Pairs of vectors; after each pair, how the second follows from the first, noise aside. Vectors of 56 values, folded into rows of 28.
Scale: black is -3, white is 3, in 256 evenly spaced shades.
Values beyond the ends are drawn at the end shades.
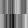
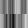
copied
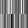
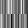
copied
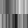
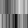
copied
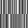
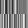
wrapped around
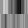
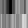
wrapped around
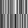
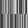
copied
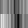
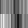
copied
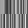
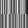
wrapped around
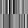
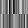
copied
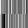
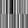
wrapped around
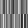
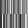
wrapped around
